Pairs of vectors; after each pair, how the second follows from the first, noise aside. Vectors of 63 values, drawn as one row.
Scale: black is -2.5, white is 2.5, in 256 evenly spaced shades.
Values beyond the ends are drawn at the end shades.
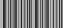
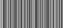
shrunk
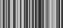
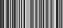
shuffled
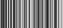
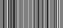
partly zeroed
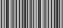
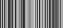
shuffled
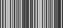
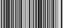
negated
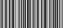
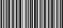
wrapped around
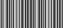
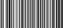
wrapped around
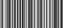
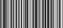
negated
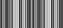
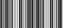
wrapped around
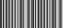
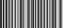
copied
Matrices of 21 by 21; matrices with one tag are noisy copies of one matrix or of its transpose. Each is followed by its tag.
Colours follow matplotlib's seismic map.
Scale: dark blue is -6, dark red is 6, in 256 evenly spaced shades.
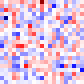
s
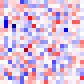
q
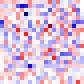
q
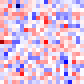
s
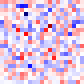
q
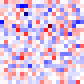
q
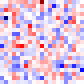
s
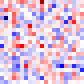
s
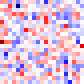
s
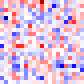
s
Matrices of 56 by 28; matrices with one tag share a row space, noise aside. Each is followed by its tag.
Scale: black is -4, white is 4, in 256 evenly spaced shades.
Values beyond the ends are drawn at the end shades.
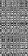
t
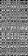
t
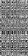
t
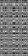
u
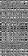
t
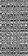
t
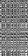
t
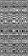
u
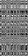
t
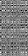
t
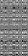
u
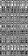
t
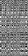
t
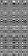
u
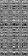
u
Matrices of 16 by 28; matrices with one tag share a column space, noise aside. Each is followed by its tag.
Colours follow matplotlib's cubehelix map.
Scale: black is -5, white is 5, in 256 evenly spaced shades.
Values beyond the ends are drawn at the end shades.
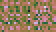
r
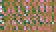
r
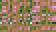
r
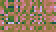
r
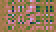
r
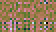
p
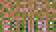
p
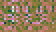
r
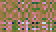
p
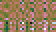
p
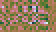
r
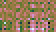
p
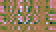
r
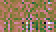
p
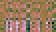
p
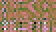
p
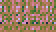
r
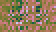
r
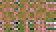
p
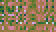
r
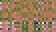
p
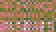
p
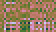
p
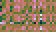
r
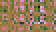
r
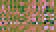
r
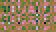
r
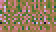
r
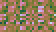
r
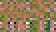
p
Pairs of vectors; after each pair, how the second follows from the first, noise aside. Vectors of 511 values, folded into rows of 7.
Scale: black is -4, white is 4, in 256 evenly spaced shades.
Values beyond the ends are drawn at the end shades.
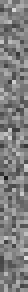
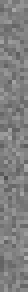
shrunk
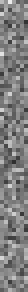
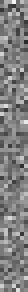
shuffled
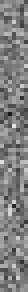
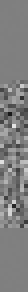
partly zeroed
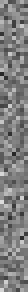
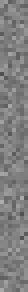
shrunk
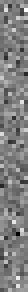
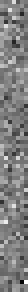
shuffled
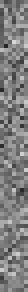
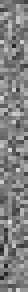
shuffled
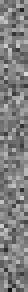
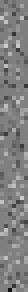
partly zeroed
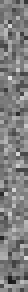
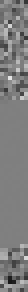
partly zeroed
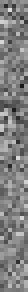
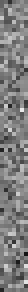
shuffled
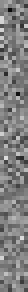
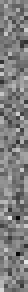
shuffled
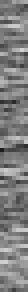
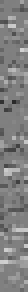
partly zeroed
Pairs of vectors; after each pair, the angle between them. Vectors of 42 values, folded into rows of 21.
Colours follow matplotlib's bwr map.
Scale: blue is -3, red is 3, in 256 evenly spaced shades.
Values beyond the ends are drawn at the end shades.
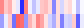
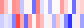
partly aligned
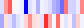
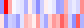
partly aligned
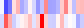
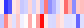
nearly parallel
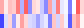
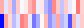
partly aligned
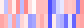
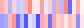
orthogonal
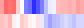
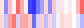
partly aligned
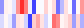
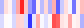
nearly parallel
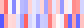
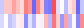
orthogonal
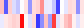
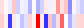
partly opposed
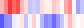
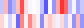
orthogonal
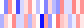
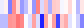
orthogonal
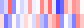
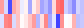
nearly opposite
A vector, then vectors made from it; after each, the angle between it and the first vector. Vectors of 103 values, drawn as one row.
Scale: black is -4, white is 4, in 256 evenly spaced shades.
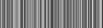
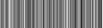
partly opposed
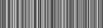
partly aligned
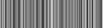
nearly opposite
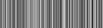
partly opposed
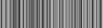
nearly opposite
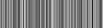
nearly opposite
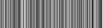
nearly opposite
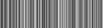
partly opposed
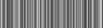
nearly parallel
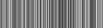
orthogonal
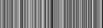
nearly parallel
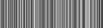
orthogonal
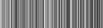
orthogonal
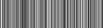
partly aligned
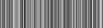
nearly parallel
